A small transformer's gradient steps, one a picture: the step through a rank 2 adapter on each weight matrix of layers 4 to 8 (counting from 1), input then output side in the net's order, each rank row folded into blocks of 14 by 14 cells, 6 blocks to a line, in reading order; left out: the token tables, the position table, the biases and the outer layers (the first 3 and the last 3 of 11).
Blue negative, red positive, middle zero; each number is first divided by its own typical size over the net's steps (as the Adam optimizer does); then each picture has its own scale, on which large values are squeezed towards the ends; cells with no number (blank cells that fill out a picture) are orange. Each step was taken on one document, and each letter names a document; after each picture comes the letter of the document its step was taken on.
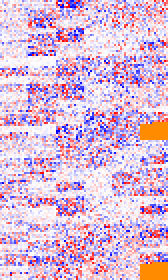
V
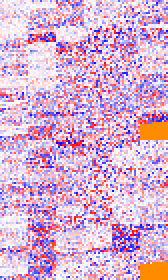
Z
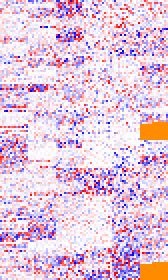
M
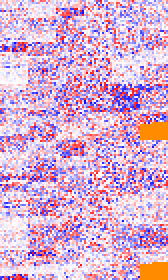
Z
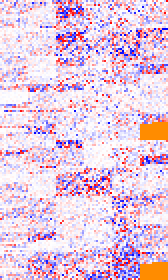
M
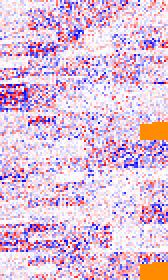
V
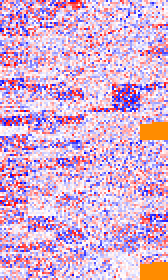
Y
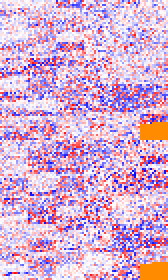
Z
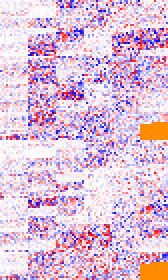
V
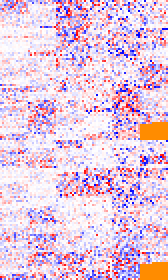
M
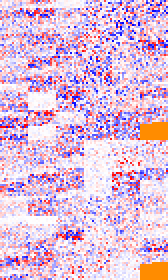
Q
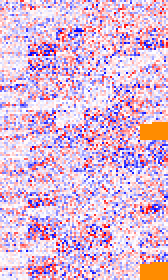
V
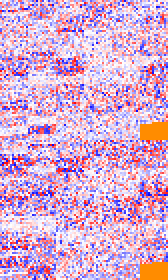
Y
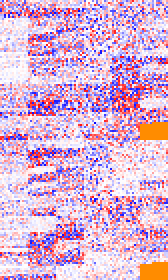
Z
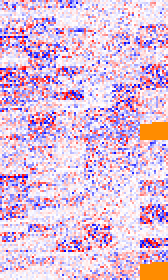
V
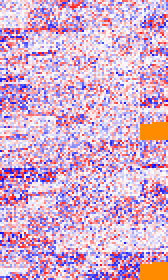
Y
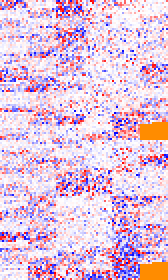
M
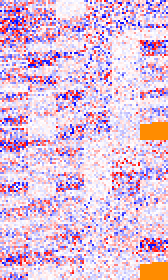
Q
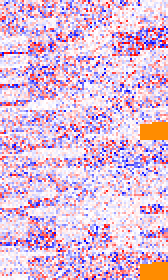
V
